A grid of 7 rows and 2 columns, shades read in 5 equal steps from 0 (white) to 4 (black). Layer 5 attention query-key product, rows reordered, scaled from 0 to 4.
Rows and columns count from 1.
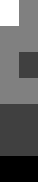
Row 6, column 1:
3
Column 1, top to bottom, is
0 2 2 2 3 3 4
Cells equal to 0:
1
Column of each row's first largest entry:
2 1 2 1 1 1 1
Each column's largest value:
4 4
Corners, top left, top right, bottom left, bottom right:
0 2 4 4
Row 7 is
4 4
